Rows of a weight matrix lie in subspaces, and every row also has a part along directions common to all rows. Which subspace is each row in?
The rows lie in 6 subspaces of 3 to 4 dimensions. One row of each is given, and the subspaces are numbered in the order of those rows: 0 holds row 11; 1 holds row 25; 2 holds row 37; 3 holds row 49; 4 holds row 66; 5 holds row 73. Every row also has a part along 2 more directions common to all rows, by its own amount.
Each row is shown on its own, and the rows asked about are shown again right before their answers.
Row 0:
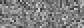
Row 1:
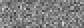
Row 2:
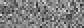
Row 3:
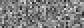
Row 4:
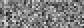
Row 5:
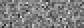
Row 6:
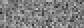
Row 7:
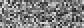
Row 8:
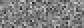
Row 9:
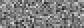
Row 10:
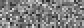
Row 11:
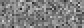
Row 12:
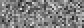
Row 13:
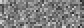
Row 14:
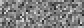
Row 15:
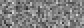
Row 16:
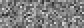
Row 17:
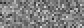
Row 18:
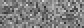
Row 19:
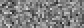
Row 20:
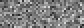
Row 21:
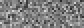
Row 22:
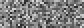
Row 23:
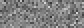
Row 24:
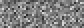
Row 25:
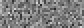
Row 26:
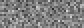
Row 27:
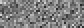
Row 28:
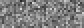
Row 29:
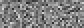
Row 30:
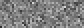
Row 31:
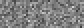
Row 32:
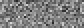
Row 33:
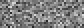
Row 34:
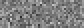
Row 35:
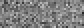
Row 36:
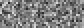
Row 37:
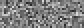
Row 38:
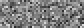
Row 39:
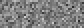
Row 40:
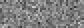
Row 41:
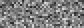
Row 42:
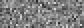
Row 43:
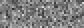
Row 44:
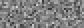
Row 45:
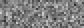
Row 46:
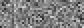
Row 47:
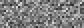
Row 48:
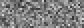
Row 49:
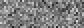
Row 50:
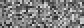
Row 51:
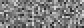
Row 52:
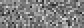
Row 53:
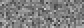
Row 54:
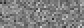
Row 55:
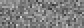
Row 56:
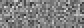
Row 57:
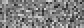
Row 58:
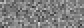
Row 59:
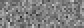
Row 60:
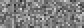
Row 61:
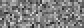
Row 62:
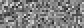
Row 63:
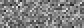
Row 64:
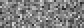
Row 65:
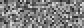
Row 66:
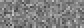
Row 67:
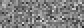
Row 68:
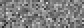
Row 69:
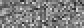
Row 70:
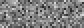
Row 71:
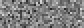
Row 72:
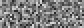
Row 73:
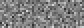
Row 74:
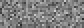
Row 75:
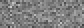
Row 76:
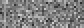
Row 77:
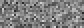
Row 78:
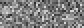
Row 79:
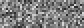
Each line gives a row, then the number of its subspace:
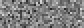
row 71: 1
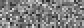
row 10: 1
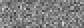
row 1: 2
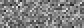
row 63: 2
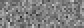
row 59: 1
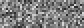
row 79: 2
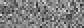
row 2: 3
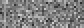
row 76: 5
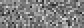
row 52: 1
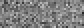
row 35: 4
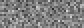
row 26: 3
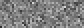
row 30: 0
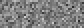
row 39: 2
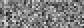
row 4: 5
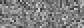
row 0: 3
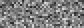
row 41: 0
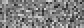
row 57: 5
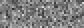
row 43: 5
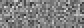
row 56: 2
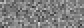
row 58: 3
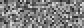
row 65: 3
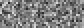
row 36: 4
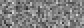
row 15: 4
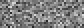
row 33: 4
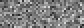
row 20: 4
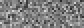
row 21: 3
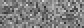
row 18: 3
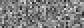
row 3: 0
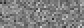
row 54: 3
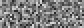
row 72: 1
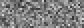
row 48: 0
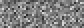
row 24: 2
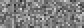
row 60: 0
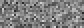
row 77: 4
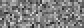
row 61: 1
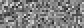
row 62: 2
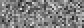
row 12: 0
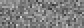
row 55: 1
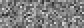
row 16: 2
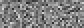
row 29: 2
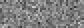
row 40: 3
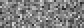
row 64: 5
